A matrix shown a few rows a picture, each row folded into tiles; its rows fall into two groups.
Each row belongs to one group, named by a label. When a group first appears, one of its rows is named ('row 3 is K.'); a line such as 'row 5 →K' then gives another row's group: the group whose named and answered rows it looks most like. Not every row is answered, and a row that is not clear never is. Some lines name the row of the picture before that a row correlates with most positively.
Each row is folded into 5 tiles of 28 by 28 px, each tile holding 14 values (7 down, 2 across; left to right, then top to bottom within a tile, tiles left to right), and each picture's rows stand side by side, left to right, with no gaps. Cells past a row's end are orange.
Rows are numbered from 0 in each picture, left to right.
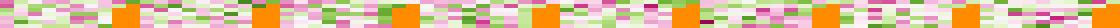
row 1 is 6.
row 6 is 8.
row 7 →6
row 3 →8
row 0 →6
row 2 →8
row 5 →6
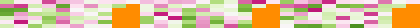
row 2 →8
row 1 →8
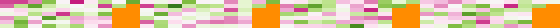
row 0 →6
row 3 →8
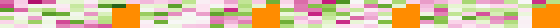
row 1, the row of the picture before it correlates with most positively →1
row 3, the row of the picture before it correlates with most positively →0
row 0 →8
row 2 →8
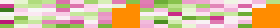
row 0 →6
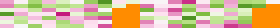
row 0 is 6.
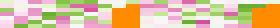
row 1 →8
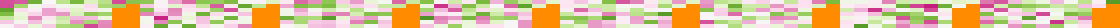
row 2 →6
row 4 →6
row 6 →8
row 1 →8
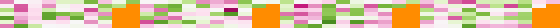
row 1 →6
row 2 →8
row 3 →8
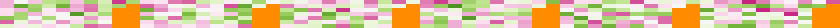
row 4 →6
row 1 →8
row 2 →8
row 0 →6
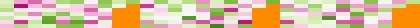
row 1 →6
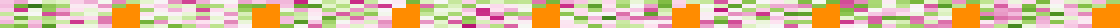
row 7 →8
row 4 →6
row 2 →6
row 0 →6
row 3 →6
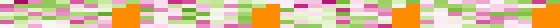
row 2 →8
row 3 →6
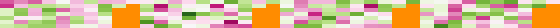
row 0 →8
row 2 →8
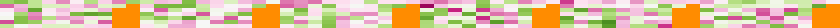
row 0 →6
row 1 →6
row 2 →8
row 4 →8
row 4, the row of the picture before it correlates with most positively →0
